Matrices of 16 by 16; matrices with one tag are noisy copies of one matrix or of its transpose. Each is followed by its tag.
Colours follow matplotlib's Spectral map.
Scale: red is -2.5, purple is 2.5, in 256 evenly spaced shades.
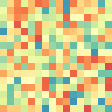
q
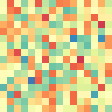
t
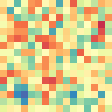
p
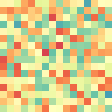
t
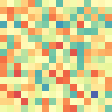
t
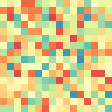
t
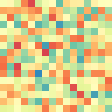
t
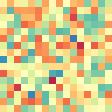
p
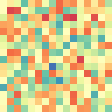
t
